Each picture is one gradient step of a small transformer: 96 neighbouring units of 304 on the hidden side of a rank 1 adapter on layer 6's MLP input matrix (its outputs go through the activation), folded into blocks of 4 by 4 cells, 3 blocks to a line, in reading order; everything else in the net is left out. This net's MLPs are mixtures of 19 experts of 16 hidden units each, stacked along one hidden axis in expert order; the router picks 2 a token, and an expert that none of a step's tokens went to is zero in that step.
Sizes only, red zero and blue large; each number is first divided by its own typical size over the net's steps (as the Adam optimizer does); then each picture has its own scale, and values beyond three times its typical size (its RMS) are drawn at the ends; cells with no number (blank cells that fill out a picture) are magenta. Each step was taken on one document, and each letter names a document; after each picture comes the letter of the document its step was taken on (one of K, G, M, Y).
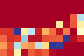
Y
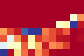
Y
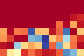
Y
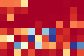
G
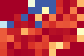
Y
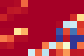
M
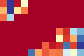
M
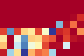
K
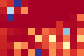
G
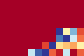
M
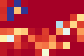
G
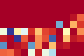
K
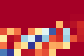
K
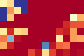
M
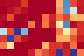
M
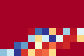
K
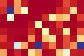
G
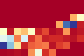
Y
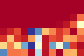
Y
